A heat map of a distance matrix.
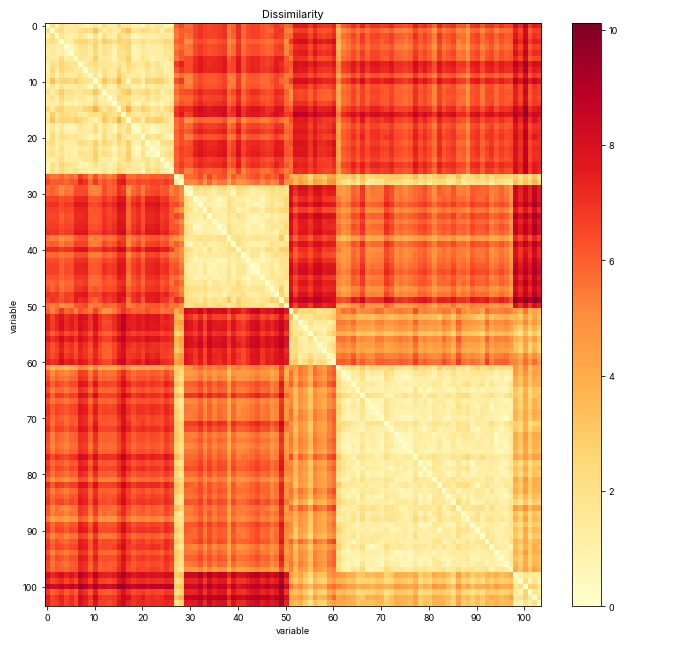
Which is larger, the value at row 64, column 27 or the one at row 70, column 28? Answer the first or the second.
the first
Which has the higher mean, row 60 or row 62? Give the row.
60
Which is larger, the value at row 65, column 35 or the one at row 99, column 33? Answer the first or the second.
the second
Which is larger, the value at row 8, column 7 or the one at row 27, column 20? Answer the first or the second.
the second
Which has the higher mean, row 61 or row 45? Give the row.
45
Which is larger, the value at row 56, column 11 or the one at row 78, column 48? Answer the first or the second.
the first
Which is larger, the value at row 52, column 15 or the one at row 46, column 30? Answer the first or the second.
the first
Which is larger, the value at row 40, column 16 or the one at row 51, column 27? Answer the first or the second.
the first
